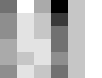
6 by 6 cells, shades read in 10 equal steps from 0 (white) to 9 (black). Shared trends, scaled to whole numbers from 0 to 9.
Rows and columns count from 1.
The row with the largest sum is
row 1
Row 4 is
3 1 1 5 2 0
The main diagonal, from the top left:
5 1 2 5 2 0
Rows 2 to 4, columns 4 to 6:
7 2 0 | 5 2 0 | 5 2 0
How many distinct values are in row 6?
5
